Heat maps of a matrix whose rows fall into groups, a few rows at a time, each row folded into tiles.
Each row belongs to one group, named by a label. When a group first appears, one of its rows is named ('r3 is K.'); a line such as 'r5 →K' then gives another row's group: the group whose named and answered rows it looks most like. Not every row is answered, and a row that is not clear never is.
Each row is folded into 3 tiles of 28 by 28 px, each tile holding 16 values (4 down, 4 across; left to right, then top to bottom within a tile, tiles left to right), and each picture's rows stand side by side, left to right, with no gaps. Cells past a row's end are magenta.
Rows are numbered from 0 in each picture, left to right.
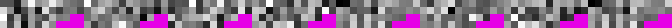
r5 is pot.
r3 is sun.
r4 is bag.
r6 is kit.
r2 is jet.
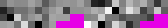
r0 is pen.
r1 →pot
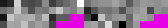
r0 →bag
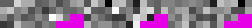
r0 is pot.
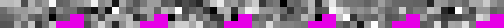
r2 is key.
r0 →kit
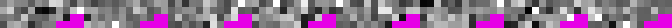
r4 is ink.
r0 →key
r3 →jet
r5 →bag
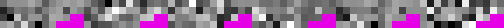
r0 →pen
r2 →jet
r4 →pen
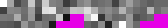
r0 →ink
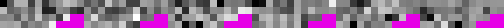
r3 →bag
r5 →pen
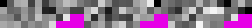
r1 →sun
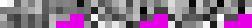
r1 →kit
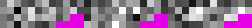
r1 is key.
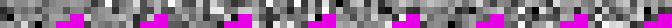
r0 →pen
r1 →jet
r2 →ink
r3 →sun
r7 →kit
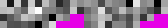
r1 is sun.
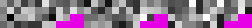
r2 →jet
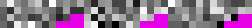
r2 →ink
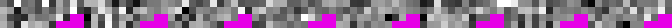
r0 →sun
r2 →sun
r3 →pot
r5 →bag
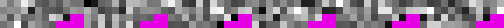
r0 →pot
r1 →bag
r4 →ink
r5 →key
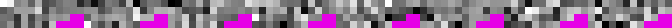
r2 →bag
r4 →kit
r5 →pen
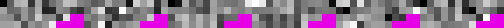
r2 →bag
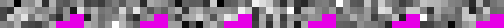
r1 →key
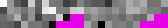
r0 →ink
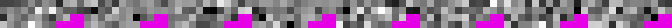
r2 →key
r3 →pen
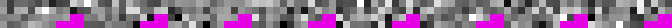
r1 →ink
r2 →pen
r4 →jet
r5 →pot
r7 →key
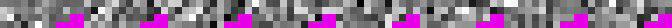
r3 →ink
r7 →jet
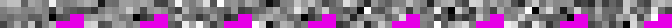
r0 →kit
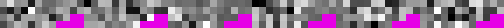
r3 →bag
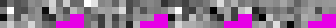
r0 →key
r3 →pen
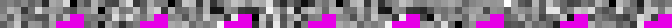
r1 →sun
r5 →pen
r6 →ink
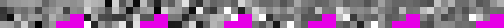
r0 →pen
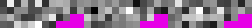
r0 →kit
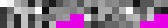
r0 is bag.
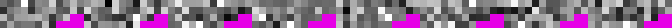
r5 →kit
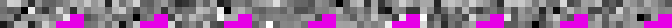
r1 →kit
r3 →pot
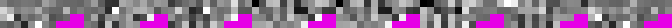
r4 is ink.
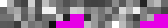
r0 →ink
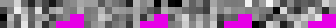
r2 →bag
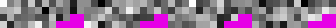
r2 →jet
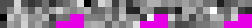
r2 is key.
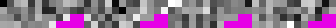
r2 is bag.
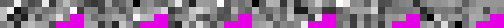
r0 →sun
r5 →pen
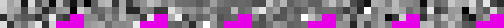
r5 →key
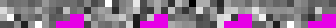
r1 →jet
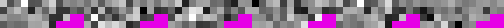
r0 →jet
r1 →kit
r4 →jet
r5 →pen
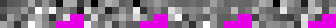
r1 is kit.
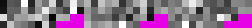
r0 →jet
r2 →pot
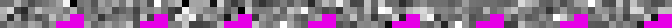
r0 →sun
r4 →ink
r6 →pot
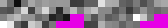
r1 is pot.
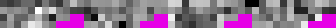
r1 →pen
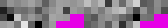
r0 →pen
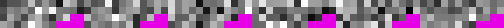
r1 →jet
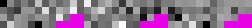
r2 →pen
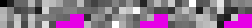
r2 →jet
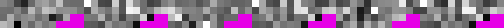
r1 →ink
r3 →ink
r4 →sun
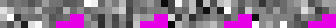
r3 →key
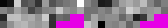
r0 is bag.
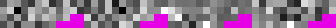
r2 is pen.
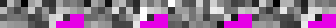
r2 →ink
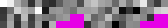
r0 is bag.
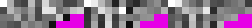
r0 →ink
